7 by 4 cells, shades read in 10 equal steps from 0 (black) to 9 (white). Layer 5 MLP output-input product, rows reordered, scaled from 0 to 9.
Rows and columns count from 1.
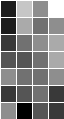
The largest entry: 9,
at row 1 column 4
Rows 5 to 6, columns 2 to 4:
4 4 5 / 3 4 2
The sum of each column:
19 27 29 35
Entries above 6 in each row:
2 0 0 0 0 0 0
